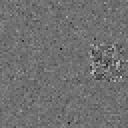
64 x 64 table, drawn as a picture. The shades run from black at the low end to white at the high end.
Stripes: none. Histogram: heavy tails on both sides. Odd rows or columns: none. Mirror symmetry: none. Grain: fine. Roughest part: middle right. Odd patch: rougher, in the middle right.
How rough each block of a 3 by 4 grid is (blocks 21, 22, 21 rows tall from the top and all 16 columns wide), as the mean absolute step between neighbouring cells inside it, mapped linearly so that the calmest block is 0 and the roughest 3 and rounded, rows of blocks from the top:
0 0 0 0 | 0 0 1 3 | 0 0 0 0
